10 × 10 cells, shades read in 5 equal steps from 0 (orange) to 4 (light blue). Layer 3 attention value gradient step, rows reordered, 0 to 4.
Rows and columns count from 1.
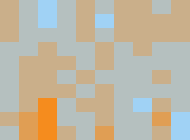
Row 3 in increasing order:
2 2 2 2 2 2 3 3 3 3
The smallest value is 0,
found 3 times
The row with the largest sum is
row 4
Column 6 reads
3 4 3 2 2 3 2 2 2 1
